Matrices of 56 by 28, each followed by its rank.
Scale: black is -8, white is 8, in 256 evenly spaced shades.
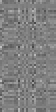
three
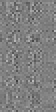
five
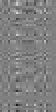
two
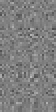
five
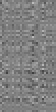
three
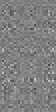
five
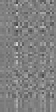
three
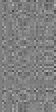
three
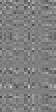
two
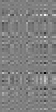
two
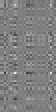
two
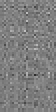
five
